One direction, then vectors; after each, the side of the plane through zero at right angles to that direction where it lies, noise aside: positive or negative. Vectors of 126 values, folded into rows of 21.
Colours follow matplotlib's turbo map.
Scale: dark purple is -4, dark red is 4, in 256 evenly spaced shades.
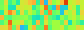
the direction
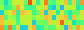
positive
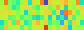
positive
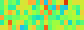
positive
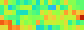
positive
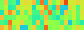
positive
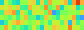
positive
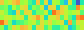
negative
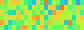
negative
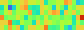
positive
